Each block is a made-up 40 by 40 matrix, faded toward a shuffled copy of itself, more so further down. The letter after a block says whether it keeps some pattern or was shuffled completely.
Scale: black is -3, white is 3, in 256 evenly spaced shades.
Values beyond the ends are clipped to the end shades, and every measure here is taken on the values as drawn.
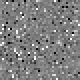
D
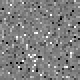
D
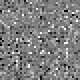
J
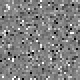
D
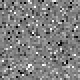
D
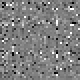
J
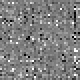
J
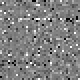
J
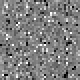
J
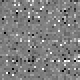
J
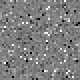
D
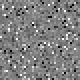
D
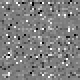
J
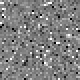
D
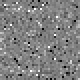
D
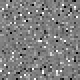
D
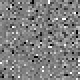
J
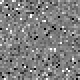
D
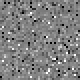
D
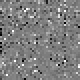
J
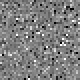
D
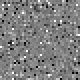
D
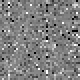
J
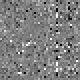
J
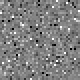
D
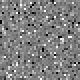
D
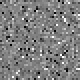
D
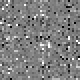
J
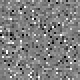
D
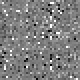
J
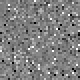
D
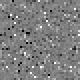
D
